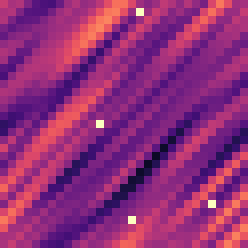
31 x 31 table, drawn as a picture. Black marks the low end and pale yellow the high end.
Slope: none. Mirror symmetry: none. Lone odd cells: 4, each higher than its neighbours. Calmest part: top left. Odd rows or columns: none. Grain: diagonal, up to the right.
